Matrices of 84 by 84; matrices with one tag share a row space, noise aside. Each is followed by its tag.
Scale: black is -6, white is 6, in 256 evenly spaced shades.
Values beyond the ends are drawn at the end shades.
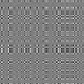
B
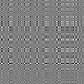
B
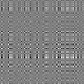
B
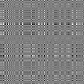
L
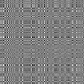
L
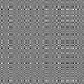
B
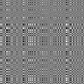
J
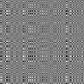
J
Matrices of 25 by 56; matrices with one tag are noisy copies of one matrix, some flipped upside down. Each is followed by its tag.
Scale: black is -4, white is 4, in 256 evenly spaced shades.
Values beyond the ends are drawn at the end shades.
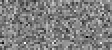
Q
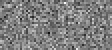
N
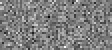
N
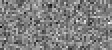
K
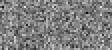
Q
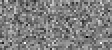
Q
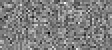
N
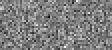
N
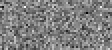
Q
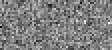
K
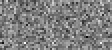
Q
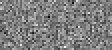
N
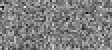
Q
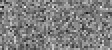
Q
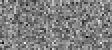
Q
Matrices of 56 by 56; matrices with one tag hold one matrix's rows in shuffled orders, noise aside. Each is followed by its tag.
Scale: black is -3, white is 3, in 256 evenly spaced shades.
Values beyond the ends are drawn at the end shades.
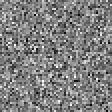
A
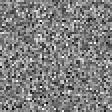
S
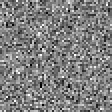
S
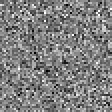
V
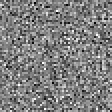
V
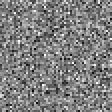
V
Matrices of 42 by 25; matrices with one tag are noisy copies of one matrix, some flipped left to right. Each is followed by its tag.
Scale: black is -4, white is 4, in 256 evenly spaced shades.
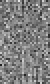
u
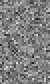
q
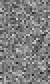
q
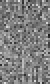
u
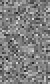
q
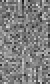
u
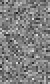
q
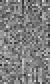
u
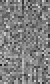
u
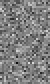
q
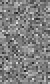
q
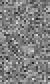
q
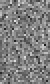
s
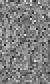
s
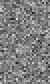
q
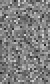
s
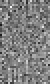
u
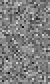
q
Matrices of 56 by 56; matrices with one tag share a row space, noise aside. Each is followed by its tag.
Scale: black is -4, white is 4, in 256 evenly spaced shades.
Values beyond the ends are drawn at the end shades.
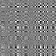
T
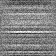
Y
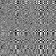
T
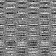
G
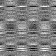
G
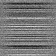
Y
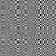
T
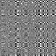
T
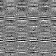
G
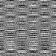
G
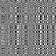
T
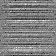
Y
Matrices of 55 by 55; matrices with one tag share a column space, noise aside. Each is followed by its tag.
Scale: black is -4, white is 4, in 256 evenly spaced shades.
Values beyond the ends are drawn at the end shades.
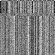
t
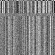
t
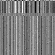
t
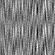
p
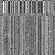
t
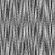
p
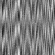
p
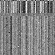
t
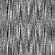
p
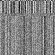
t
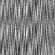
p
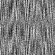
p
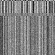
t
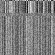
t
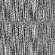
p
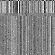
t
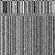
t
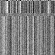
t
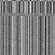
t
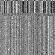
t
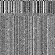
t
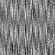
p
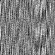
p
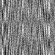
p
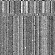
t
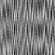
p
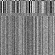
t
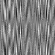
p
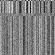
t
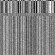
t
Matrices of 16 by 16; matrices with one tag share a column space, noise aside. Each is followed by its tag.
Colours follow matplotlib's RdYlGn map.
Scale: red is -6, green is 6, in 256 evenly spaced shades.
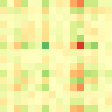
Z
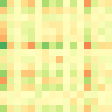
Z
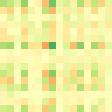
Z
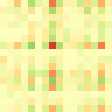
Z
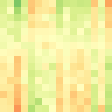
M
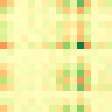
Z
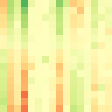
M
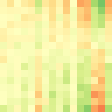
M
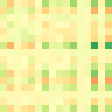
Z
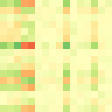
Z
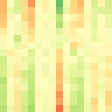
M
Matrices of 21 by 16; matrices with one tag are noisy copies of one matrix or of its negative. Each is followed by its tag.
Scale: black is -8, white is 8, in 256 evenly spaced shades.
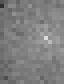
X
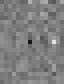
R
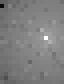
X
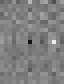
R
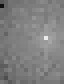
X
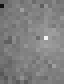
X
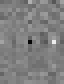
R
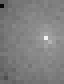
X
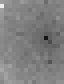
X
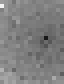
X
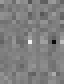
R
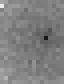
X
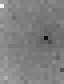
X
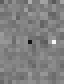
R
